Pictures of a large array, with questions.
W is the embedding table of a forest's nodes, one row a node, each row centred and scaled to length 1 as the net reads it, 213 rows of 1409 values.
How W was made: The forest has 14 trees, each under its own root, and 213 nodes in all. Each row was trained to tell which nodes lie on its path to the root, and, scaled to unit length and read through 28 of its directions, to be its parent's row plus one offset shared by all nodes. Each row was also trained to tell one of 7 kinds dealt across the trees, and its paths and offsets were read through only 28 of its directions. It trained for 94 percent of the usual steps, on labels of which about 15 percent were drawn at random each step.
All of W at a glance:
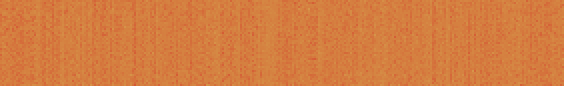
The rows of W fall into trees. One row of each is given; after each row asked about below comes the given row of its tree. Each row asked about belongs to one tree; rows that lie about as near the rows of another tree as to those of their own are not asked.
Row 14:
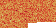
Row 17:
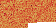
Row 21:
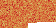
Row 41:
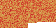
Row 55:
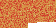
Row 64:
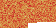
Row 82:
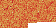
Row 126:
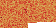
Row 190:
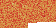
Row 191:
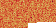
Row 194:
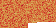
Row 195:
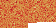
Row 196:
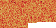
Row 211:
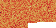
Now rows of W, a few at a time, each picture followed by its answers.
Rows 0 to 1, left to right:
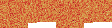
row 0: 190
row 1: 21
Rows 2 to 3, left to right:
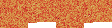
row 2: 191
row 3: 195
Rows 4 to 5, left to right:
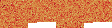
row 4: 17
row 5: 82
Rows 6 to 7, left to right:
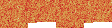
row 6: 191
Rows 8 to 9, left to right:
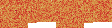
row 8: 126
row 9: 194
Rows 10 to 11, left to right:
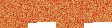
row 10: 195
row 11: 211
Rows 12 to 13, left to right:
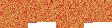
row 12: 126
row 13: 21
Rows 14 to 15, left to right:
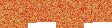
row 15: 191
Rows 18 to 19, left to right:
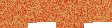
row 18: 21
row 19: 126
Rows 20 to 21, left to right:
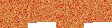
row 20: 126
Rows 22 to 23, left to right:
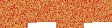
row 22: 21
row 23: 14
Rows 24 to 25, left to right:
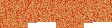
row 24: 191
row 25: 211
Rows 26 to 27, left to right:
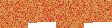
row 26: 194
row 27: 21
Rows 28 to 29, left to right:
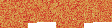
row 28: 14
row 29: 196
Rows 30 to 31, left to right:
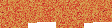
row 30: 194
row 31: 196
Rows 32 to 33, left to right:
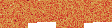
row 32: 82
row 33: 64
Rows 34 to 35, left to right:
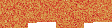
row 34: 21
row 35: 211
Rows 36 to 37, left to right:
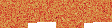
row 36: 17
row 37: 82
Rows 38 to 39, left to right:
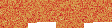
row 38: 21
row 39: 17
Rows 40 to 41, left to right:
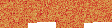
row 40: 211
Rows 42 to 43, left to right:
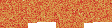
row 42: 126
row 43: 17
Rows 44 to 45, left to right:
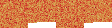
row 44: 55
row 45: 195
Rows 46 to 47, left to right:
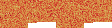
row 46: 82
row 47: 211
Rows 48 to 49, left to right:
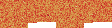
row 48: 14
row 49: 82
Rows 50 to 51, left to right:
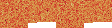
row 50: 195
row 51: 64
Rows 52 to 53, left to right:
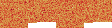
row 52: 64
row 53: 211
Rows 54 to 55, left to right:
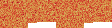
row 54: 21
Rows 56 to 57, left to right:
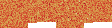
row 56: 196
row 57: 82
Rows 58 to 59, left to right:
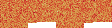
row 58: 17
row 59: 191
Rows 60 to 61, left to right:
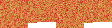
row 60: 41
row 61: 17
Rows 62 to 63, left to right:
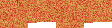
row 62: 21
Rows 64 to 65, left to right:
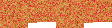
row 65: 64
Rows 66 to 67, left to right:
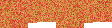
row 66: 211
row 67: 196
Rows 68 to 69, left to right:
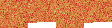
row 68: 14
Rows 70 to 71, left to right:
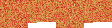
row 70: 14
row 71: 21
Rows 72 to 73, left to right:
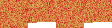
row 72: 191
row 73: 191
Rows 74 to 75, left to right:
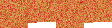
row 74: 195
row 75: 17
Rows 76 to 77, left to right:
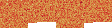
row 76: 55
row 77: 82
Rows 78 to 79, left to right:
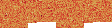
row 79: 21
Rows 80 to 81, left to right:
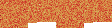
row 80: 211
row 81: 196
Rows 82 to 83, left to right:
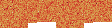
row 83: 190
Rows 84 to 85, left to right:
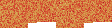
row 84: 41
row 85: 196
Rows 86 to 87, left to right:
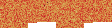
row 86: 14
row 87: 14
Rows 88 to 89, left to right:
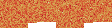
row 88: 14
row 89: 195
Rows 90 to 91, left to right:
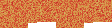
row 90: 41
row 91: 55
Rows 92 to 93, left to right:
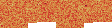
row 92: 194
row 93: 64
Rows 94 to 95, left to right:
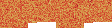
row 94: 196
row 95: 190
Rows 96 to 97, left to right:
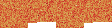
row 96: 17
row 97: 191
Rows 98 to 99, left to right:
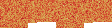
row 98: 191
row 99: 194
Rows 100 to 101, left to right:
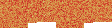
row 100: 14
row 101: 211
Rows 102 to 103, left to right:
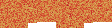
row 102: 190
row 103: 55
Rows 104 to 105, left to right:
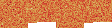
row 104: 194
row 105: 191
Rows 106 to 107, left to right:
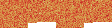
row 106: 14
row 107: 64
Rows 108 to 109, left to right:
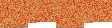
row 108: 82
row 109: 82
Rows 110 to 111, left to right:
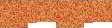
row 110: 126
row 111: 21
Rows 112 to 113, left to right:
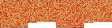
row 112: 191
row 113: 41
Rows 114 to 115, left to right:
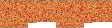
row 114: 14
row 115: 191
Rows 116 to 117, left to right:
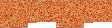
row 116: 64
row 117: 82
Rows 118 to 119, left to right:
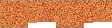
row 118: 194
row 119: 126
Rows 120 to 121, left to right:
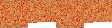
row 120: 41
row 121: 195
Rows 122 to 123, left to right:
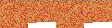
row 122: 196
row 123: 126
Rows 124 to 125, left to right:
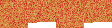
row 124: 211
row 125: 191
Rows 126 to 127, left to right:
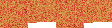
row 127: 126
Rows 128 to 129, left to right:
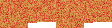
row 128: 55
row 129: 82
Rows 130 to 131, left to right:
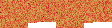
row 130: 82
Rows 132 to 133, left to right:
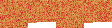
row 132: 64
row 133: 194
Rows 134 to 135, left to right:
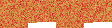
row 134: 196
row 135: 195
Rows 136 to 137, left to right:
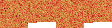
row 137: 126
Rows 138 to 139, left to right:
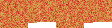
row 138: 55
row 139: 126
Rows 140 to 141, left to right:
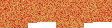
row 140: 211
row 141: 21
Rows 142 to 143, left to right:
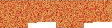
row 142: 195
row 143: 17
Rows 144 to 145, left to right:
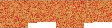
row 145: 41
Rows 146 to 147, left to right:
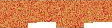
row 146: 64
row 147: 82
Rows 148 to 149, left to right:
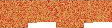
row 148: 21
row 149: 191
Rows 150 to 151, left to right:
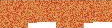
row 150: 190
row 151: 14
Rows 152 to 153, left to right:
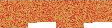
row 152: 194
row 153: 126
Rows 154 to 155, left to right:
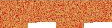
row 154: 21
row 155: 82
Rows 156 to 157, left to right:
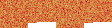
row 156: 14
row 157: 82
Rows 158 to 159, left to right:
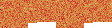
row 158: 194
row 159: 55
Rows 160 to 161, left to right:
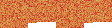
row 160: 64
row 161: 64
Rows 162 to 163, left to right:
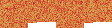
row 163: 211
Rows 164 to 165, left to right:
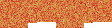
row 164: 55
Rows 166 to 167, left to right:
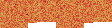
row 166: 55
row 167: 195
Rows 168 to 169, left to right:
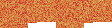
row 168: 126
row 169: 21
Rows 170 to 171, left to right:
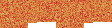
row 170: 82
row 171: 14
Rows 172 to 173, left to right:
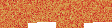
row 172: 14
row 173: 64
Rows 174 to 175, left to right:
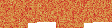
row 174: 191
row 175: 191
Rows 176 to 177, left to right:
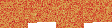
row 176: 211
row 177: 126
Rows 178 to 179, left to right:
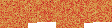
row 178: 194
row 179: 55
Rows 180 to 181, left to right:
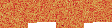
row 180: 55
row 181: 21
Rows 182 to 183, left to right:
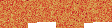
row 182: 126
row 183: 191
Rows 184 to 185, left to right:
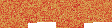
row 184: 55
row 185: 196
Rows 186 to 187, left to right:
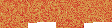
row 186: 55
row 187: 196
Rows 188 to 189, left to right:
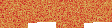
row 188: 211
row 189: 55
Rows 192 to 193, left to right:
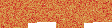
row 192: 55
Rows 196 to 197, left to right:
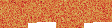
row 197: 82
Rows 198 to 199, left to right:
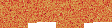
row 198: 14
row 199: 17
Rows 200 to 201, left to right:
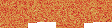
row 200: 211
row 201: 196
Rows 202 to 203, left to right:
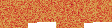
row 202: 17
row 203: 55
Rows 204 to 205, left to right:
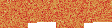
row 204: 14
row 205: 191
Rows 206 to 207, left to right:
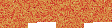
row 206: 82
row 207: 17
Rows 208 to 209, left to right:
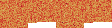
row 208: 196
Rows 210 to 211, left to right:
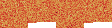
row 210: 21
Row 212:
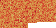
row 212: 14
